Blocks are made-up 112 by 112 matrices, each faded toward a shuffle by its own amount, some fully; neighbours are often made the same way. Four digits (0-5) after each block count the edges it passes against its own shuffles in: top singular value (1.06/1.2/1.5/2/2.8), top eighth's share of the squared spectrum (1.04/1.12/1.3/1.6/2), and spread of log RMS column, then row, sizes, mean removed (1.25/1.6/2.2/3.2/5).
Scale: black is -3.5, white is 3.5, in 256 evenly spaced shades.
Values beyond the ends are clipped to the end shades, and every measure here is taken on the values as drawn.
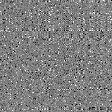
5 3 2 2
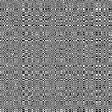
5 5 4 4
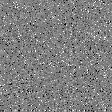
3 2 0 0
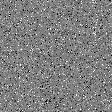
0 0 0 0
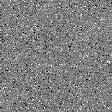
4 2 1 1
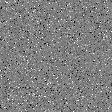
2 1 0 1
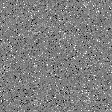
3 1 0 0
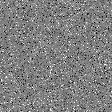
0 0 0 0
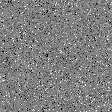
0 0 0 0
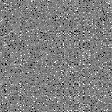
4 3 2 2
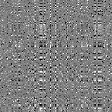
5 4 3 3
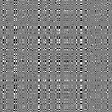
5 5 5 4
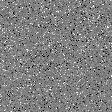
0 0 0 0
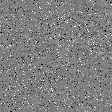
0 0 0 0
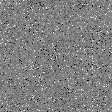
3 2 0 0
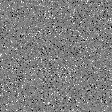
3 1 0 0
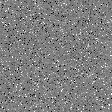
3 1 0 0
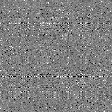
4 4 2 3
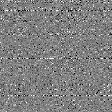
4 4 2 3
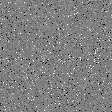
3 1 0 0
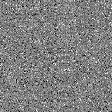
4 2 1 1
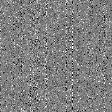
2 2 3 0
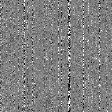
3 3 4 0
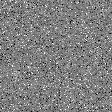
1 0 0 0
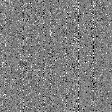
2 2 3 0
